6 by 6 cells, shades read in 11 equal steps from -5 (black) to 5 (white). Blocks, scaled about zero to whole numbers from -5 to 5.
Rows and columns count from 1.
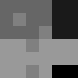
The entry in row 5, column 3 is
1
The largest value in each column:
1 1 1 1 1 1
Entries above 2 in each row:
0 0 0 0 0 0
